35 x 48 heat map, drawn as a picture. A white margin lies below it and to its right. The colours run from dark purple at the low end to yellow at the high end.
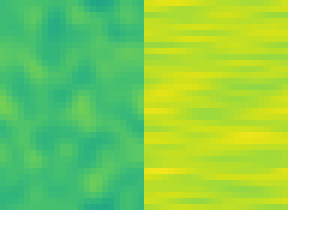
The table splits into one row of 2 panels. Panel 1,1: high, blotchy, faint in contrast. Panel 1,2: very high, streaked across, faint in contrast.
